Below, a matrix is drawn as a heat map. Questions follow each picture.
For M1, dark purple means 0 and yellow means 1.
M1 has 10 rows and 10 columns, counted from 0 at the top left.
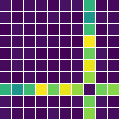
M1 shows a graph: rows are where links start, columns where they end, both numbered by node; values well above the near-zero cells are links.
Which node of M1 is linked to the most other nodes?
node 7
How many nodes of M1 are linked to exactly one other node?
9
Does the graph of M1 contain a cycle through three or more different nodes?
no
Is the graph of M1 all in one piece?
yes
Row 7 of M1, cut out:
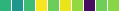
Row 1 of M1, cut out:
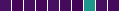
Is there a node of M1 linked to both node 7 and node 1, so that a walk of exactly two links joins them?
no
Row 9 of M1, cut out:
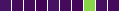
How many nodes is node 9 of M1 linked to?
1
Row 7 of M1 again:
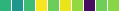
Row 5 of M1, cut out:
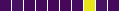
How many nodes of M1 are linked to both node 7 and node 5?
0
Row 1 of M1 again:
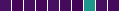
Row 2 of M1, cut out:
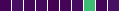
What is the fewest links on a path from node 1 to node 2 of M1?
2
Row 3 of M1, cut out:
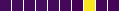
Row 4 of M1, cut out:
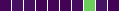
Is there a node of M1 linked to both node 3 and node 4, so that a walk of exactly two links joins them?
yes
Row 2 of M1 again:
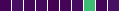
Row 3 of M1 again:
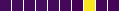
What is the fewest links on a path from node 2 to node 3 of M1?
2
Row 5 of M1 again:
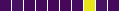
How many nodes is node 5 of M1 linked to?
1
